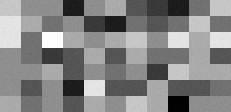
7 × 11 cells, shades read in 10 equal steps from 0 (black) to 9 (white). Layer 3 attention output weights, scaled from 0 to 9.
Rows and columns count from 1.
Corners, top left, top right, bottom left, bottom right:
7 7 6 5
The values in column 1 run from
5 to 8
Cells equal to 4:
12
